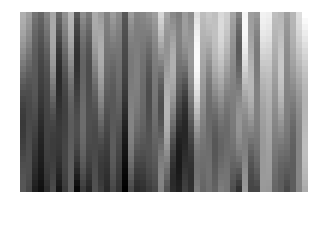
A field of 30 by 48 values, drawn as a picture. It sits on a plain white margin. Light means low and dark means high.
The ninth with the lowest average is the top right. The bottom left is the ninth with the highest average. Values rise toward the bottom left. The grain runs up and down.
